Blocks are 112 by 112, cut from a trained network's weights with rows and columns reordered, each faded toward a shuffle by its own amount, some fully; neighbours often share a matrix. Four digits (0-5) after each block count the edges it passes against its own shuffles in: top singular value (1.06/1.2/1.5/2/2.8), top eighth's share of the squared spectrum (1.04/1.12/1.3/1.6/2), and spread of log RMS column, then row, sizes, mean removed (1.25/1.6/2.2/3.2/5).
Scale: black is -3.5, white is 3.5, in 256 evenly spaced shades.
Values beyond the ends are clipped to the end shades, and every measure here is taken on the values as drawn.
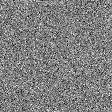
0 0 0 0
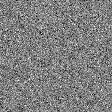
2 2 0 0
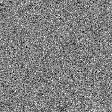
2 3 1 1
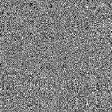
3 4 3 2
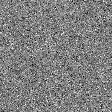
0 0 0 0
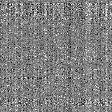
4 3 1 3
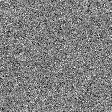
0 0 0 0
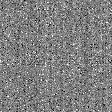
2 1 0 1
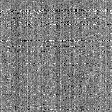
4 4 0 4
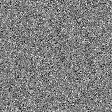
0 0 0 0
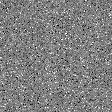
0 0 0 0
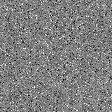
1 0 0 0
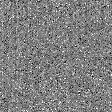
1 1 0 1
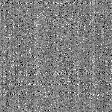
3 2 0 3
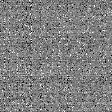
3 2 3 0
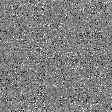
1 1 1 0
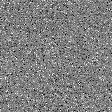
1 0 0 0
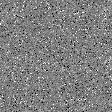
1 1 1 0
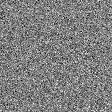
0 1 0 0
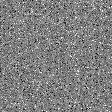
1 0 0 0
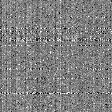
4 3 1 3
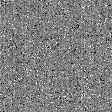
2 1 0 1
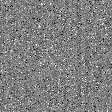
1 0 0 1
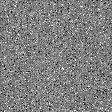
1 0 0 0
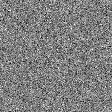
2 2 0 0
